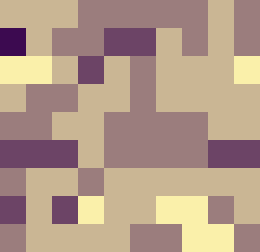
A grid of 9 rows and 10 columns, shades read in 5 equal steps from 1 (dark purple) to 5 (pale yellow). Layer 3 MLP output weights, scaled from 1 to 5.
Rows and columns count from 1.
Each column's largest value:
5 5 4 5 4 4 5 5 5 5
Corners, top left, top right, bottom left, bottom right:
4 3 3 3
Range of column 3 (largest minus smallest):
2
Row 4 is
4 3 3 4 4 3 4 4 4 4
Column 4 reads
3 3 2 4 4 4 3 5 4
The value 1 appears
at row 2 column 1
